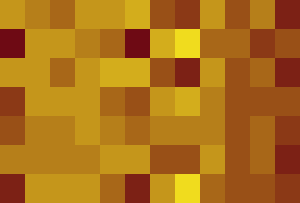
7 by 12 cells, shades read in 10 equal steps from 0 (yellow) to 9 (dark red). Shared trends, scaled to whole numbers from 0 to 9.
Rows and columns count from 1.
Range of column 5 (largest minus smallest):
3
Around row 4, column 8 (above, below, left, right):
8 4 3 4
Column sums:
40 24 27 23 27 35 30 27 27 41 38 50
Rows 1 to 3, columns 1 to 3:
3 4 5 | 9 3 3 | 3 3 5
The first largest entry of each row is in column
12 1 8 1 12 12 1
